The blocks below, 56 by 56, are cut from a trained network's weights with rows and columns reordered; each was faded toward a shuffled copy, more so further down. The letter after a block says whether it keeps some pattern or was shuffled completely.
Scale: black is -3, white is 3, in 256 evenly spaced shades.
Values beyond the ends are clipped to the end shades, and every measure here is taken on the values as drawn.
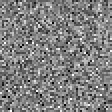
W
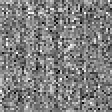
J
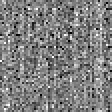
J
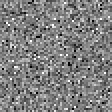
W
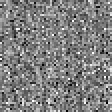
J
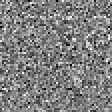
J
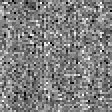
J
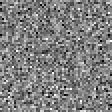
W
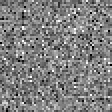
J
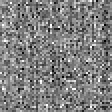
J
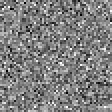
W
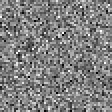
W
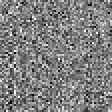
J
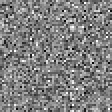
J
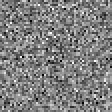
J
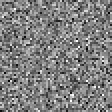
J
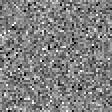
W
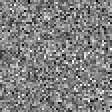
J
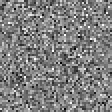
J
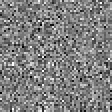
J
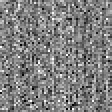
J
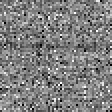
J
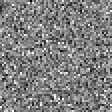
W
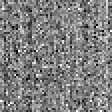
J
